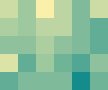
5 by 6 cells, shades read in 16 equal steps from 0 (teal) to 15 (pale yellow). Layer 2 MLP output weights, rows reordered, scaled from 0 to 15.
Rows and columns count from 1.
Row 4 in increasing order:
4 5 6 8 9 13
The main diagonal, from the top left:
12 9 10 6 0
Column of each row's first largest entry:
3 3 3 1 2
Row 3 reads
8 8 10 8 7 5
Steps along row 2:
down up same down down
